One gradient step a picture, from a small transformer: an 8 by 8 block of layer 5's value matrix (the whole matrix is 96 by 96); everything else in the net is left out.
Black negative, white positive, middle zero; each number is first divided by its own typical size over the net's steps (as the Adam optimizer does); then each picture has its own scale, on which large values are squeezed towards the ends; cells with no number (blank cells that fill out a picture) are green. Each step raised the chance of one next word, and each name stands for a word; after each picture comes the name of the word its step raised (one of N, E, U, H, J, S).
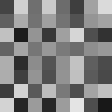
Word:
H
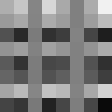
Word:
H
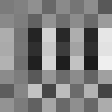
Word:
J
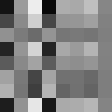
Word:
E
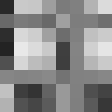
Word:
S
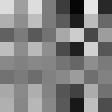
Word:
E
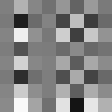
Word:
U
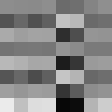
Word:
U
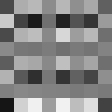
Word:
U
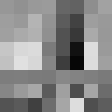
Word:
S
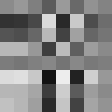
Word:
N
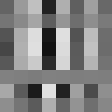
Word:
S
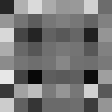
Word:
H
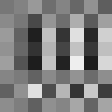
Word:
J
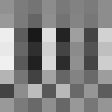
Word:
J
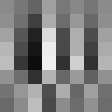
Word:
J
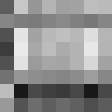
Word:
S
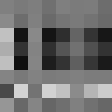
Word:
J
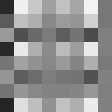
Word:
E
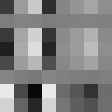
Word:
S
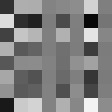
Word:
U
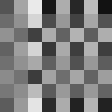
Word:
E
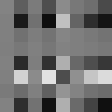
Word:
N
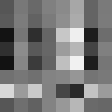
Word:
J
